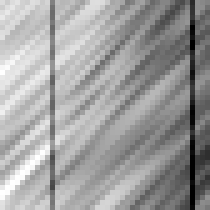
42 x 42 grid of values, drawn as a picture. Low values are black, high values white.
Odd lines: columns 11 and 39. Calmest part: bottom middle. Slope: up to the left.
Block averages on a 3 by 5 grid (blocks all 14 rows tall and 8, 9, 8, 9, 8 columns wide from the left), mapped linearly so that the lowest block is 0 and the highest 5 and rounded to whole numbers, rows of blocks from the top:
54421
54321
53320
